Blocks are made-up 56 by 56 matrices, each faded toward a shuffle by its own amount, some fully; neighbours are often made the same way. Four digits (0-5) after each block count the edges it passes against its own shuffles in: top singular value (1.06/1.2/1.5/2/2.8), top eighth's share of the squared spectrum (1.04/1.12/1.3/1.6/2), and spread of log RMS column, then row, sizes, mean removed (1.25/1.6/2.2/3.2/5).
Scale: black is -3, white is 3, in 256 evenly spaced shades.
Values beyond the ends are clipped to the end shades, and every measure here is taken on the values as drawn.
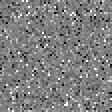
0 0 0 0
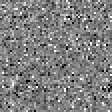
0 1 0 1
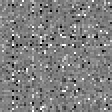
2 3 2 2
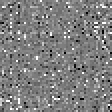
2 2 2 1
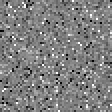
0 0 0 0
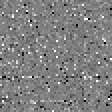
2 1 0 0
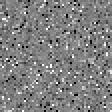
0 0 0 0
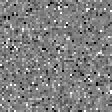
0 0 0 0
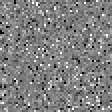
1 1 0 0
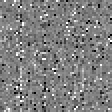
3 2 1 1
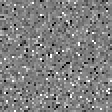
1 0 0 0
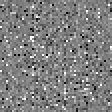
2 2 1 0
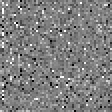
2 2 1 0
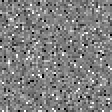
1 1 0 0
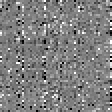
4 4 3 1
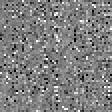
3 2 2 0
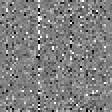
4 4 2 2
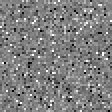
0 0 0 0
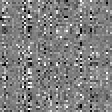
4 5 4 2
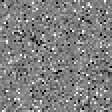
2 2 1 0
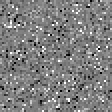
0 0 0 0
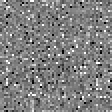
3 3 2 1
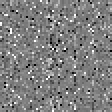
2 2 1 0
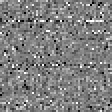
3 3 0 2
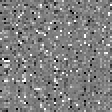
3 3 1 0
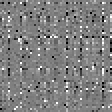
4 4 3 2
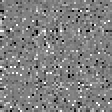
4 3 1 1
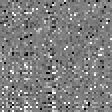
4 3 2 2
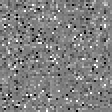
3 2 1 0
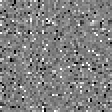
3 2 1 1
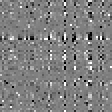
5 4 3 3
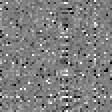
4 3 2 2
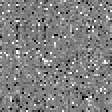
3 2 1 0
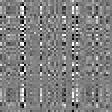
5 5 4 3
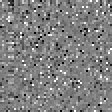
2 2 0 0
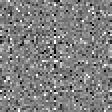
4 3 1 1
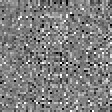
4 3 2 1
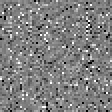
3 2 1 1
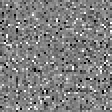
3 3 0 1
